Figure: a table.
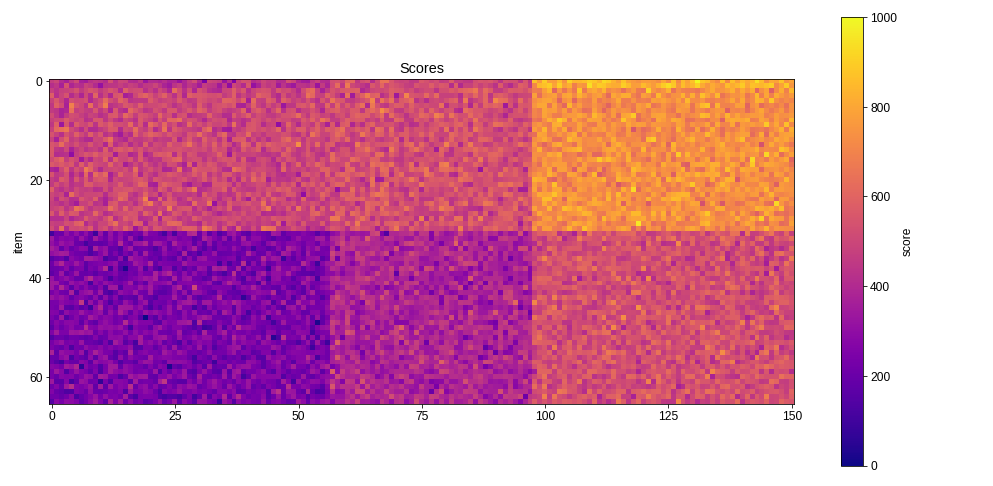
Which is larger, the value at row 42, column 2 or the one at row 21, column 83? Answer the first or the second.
the second
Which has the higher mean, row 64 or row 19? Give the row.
19
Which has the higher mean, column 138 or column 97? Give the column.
138
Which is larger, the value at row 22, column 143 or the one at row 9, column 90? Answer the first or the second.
the first
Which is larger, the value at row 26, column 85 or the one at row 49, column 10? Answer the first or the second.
the first
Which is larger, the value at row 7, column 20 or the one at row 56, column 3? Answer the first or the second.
the first
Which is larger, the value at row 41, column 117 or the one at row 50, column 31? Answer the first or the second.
the first
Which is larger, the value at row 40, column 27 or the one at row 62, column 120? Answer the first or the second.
the second
